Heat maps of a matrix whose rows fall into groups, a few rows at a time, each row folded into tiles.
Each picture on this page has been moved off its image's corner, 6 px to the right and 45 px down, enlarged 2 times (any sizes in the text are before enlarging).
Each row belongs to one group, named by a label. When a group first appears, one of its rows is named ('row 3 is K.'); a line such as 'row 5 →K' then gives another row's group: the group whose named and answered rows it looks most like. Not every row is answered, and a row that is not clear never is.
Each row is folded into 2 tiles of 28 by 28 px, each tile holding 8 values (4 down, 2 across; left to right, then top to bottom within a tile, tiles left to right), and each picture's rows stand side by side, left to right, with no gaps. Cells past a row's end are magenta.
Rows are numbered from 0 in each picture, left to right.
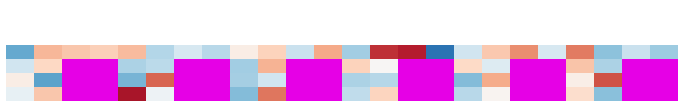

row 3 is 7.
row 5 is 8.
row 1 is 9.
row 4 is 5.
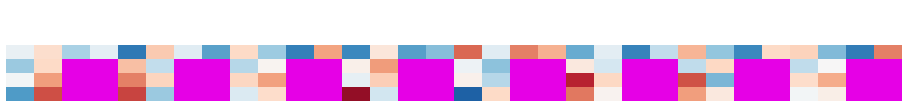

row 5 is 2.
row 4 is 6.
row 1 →2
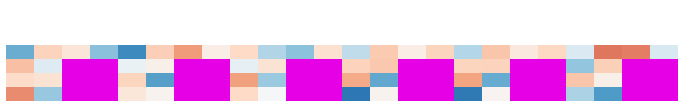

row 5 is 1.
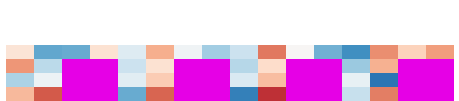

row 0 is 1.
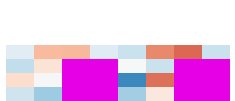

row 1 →5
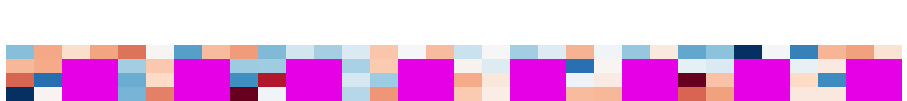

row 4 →2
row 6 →2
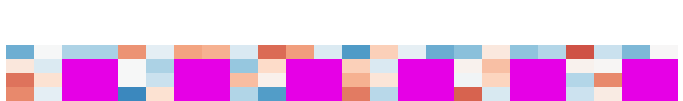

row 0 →2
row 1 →6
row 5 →8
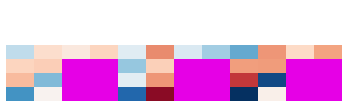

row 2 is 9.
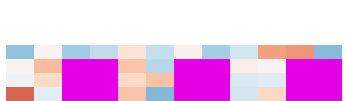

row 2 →7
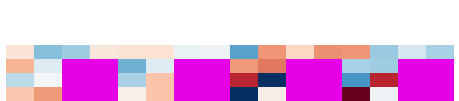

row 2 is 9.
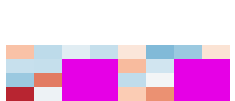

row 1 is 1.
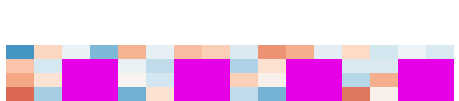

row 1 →6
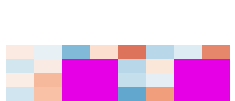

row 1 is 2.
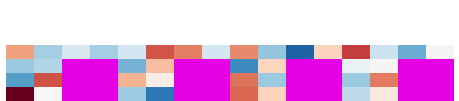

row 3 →8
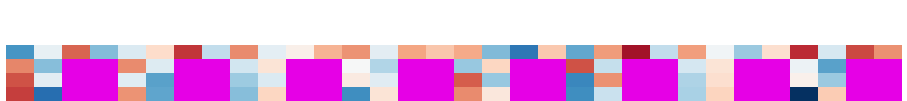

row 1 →7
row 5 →5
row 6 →8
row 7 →6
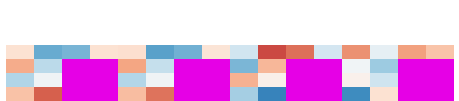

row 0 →1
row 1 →1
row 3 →6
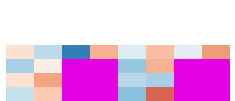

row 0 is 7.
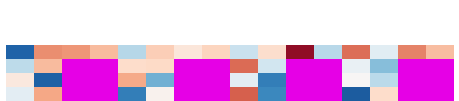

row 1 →9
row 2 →7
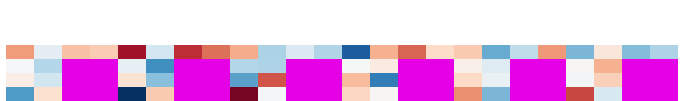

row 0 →6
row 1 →6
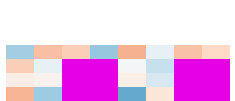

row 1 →6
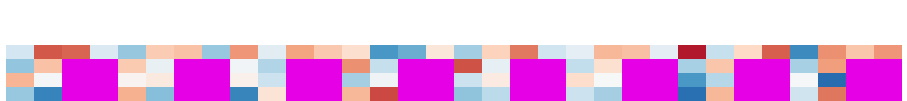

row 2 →6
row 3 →1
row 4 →5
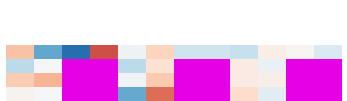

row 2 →2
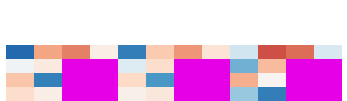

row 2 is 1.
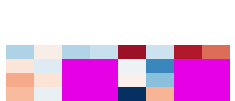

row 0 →2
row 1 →6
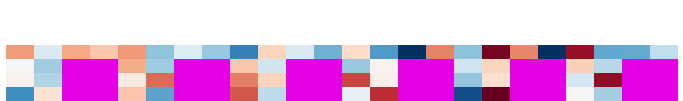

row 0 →6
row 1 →8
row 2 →2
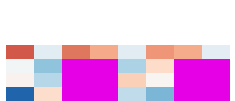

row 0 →6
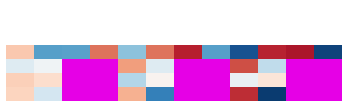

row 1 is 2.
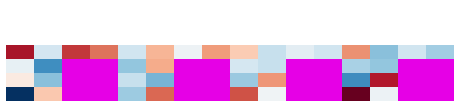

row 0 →6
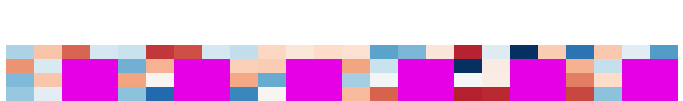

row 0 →5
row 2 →9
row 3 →1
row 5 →2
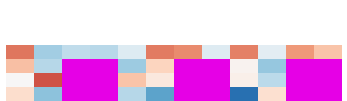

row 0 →8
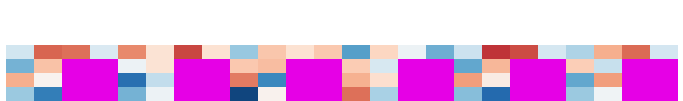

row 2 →9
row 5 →5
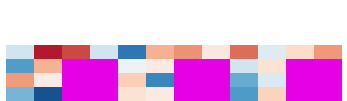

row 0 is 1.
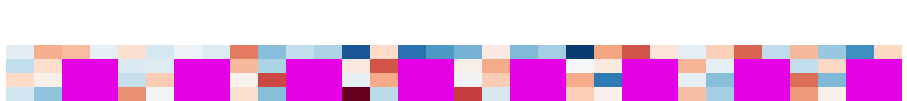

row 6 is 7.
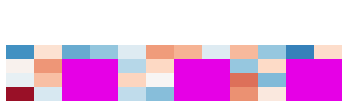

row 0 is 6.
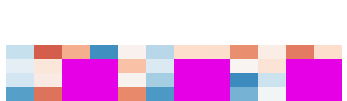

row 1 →7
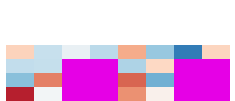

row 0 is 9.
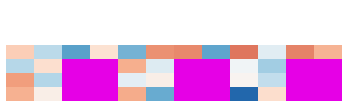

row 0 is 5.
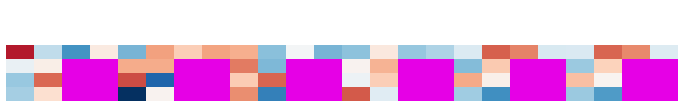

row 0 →8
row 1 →9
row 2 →8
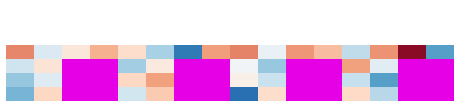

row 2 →6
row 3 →7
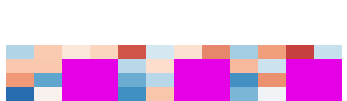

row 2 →5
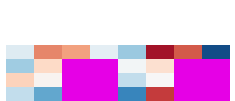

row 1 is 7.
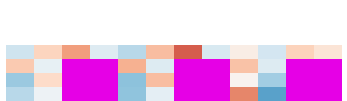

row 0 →5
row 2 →7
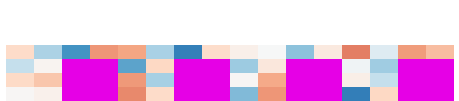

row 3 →6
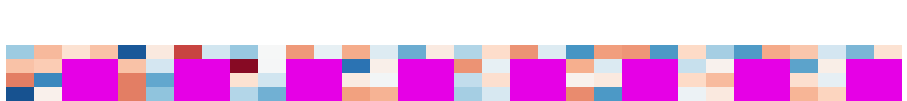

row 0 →9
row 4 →5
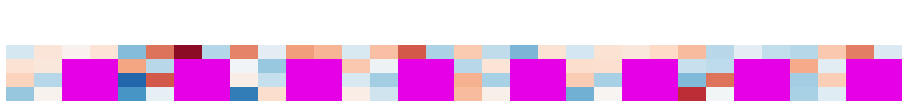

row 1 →5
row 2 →6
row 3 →7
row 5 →9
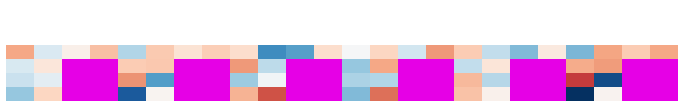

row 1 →9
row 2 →1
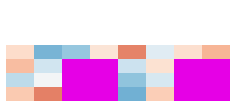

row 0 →1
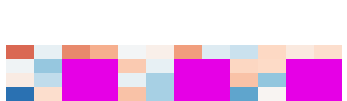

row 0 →6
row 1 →7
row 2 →9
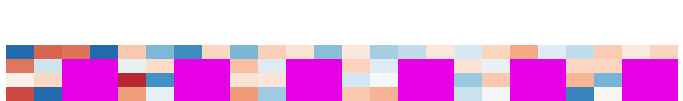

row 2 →2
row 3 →1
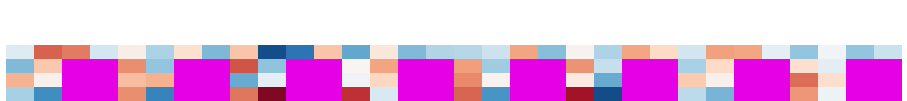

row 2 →1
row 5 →7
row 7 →2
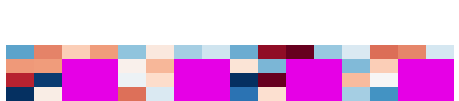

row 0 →9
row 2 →5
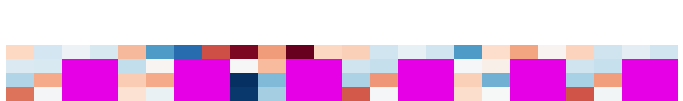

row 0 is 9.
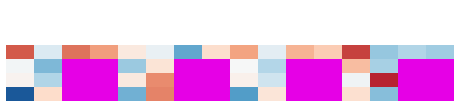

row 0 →6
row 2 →6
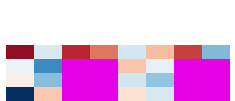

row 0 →6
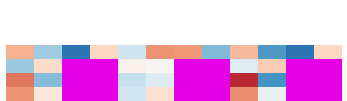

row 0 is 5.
